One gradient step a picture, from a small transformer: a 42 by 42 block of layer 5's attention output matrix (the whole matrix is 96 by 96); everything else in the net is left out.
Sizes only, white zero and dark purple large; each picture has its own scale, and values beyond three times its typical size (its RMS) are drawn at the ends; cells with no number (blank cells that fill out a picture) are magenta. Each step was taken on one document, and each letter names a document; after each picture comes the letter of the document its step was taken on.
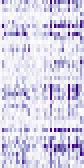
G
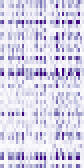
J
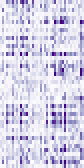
G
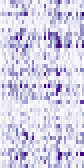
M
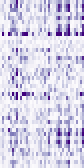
M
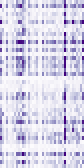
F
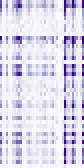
F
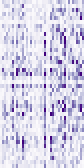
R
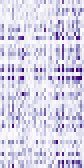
J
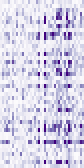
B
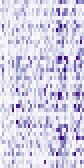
R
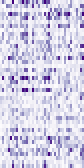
M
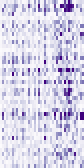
B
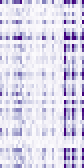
F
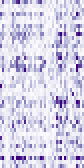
R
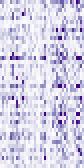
R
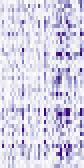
B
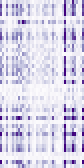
F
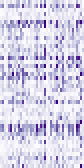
J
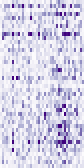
B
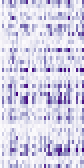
M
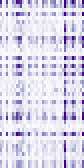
F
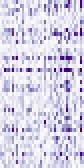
B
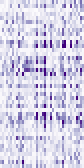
J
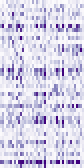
J
